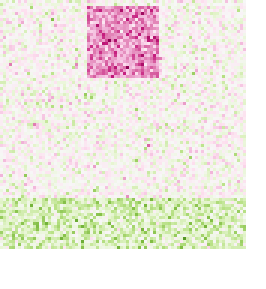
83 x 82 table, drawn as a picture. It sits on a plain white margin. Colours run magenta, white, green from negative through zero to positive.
Ninth with the lowest average: top middle. Odd patch: lower, in the top middle. Seam: horizontal, 80% of the way down, the bottom part higher.
